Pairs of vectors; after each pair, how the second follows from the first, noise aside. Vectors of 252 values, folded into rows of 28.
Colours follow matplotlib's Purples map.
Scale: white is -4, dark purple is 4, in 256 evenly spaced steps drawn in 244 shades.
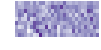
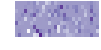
partly zeroed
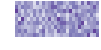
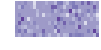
partly zeroed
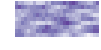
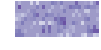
partly zeroed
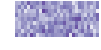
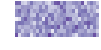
shuffled
